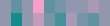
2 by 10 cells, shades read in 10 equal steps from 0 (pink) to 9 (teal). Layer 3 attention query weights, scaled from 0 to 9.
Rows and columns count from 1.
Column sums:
8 15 8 2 11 12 7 9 9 8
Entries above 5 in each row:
2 3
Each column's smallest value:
4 6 4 0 5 5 3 4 3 4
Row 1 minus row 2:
0 -3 0 -2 1 -2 1 -1 -3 0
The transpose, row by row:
4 4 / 6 9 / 4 4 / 0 2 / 6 5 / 5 7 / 4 3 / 4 5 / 3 6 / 4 4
